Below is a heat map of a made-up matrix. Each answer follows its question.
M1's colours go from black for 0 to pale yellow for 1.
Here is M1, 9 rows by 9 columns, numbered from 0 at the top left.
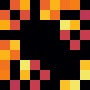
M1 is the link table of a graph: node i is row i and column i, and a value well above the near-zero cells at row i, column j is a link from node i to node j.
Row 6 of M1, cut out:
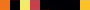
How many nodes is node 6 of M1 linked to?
4
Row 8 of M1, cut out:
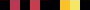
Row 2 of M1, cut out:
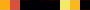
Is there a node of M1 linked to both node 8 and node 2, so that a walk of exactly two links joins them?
yes
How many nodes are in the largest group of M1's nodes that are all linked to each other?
3
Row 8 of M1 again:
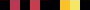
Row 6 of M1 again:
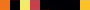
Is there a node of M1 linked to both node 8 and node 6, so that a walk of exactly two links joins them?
yes
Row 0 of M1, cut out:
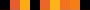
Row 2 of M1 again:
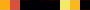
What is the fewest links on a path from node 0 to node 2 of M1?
1
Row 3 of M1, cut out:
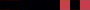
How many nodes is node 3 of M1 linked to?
2
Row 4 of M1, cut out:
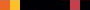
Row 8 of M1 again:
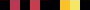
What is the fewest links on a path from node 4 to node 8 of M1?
2
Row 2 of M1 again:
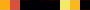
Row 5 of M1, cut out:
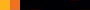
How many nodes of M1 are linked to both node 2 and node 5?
2
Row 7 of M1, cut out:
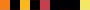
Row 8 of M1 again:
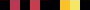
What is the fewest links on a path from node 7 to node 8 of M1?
1
